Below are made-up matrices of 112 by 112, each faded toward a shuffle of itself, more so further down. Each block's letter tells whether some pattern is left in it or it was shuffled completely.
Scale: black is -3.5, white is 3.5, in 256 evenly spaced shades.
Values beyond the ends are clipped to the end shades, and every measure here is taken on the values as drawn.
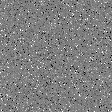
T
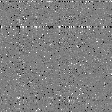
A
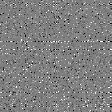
A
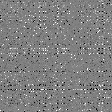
A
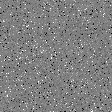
T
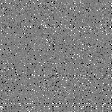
A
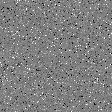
T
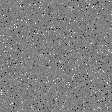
T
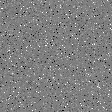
T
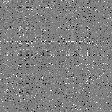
A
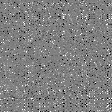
A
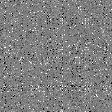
A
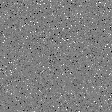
T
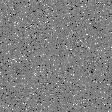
T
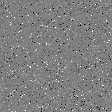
T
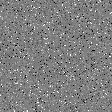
T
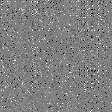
A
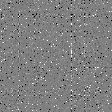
A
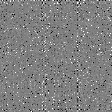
A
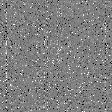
A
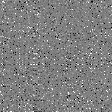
A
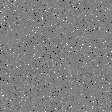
T
